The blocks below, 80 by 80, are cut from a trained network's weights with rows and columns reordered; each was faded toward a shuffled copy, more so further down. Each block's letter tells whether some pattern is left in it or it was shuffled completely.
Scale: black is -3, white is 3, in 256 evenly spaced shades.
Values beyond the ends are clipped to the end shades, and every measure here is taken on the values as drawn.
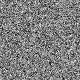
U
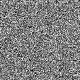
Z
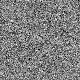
U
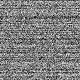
Z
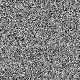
U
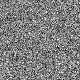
Z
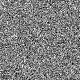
U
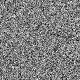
U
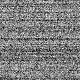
Z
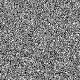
Z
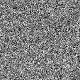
U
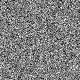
U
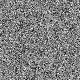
U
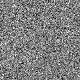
Z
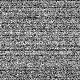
Z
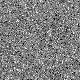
U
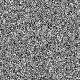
U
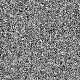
Z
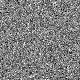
U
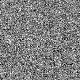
Z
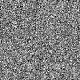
Z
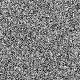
U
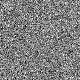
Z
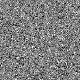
Z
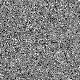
U
